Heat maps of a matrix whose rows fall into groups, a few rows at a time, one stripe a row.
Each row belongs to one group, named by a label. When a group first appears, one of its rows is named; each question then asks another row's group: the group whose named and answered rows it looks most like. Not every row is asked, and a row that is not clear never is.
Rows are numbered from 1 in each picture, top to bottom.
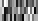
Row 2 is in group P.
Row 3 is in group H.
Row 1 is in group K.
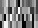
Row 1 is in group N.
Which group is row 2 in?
K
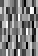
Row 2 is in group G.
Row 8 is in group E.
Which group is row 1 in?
E
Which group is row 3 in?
K
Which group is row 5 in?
E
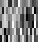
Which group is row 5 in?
P
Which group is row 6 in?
P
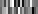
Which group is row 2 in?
K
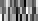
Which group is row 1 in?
E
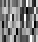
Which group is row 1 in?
E
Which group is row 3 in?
G
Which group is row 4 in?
G
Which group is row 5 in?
K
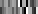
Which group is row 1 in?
K
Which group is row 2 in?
E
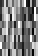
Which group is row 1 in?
G
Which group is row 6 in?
H
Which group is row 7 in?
H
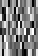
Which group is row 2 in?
H
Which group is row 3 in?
H
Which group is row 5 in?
G
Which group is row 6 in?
K
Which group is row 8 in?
E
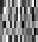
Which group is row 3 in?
K
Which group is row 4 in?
H
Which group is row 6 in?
K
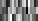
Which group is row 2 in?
P
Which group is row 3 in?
G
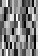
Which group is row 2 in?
P
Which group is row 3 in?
H
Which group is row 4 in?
E
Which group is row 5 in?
G
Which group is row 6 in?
P
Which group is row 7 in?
P
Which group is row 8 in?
E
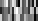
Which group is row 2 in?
G
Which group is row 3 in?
G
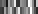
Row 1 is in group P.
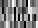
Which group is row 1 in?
P
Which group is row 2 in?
H
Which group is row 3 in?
H
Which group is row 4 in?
E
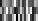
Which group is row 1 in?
N
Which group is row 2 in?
E
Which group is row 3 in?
K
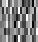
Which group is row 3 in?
E
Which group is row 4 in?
E
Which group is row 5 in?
P
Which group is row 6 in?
E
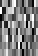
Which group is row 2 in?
H
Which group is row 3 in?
G
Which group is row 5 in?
K
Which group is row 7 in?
K
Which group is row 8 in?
E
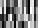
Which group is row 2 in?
G
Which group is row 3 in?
G
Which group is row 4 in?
H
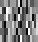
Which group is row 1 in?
K
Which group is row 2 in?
H
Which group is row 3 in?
E
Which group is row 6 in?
H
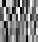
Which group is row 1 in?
H
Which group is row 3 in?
K
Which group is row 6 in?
P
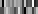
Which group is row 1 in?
G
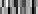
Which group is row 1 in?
E
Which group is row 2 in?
K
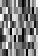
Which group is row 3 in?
P
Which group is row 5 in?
N
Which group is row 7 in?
N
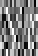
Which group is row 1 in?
P
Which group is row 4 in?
G
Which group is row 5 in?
P
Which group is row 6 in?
K
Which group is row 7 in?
P
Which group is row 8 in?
H
